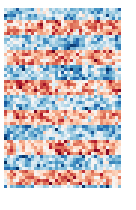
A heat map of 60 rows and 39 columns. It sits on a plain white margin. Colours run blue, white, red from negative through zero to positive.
Average level on the scale: 50%. Grain: streaks across. Stripes: horizontal, repeating 6 times.
